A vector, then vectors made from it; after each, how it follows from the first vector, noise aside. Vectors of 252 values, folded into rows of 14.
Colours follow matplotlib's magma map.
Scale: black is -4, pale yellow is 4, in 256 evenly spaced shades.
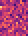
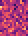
copied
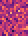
reversed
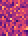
reversed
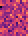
negated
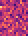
copied
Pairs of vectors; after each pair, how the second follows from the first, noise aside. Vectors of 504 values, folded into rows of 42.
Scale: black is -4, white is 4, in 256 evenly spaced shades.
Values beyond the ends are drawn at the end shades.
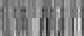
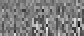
sign-scrambled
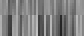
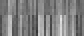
negated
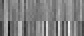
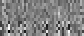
sign-scrambled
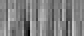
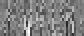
sign-scrambled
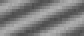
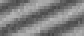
negated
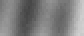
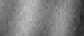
negated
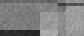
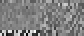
sign-scrambled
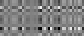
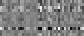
sign-scrambled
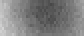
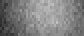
negated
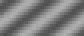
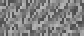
sign-scrambled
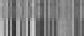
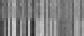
negated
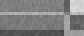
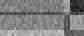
negated
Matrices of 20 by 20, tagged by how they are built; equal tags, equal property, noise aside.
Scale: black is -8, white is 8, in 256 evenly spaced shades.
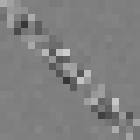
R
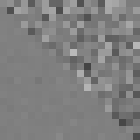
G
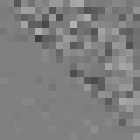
G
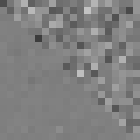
G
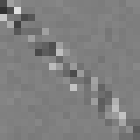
R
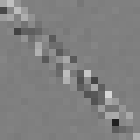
R
